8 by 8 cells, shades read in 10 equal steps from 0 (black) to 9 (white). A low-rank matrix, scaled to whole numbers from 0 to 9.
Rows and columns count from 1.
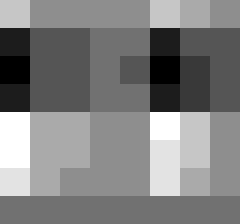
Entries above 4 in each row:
8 0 0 0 8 8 8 0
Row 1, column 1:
7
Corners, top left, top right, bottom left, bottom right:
7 5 4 4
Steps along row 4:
up same up same down up up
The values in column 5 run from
3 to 5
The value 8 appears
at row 6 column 6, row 7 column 1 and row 7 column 6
